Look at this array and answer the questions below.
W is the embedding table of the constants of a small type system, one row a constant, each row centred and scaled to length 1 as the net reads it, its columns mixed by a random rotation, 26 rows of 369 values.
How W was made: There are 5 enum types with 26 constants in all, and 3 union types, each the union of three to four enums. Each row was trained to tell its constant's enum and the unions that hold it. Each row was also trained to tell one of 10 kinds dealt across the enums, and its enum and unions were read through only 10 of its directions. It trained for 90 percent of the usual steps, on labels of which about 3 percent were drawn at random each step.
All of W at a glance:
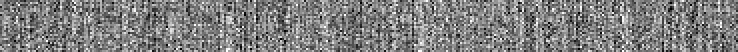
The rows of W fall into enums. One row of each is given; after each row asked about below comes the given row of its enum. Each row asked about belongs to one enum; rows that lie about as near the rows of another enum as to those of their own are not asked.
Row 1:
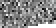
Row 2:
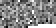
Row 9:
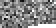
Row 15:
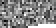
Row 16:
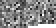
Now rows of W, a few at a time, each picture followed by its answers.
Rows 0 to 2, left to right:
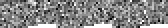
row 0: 2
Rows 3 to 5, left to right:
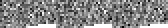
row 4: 1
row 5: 1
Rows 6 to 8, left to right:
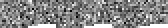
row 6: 15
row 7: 16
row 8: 9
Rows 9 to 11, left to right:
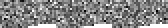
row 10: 9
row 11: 9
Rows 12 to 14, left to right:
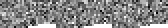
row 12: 2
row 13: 16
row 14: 2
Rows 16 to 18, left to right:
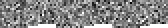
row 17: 2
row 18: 16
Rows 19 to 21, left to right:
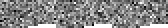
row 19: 9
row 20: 15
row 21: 15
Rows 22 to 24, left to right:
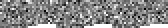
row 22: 16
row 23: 16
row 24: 15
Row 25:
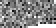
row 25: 9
